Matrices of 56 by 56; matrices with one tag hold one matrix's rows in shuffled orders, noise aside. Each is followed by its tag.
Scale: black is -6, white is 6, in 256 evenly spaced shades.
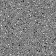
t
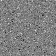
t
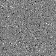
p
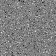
t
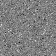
t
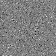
p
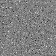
p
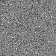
p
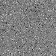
p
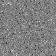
p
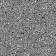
t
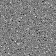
t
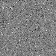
p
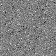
t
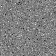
t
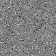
t
